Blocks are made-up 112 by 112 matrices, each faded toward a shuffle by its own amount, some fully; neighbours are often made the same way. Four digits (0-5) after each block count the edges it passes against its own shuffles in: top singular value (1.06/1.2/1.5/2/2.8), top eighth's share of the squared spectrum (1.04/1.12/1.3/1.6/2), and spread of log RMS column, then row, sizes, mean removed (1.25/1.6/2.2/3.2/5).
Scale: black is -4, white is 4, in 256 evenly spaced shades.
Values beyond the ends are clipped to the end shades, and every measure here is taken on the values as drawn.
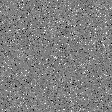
0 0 0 0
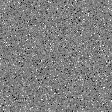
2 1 0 0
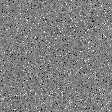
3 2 0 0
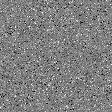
1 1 0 0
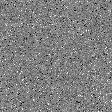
0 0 0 0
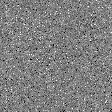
0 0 1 0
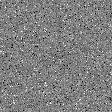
0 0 0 0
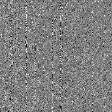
2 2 3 0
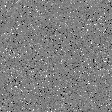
1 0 0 0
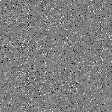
4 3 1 1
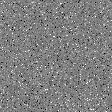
2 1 0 0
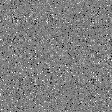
3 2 1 1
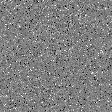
3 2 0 0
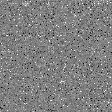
3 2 1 1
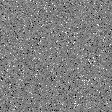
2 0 0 0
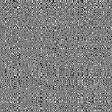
5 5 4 3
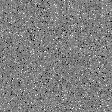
3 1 0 0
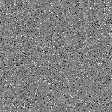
3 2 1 1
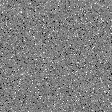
0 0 0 0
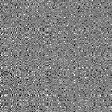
5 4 3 3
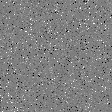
2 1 0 0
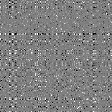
5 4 3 3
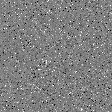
1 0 0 0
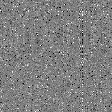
4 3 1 1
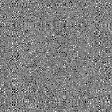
4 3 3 2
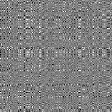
5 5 4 4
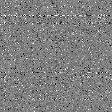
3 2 2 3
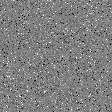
0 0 0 0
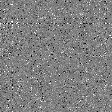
2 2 2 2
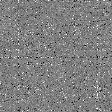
2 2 2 2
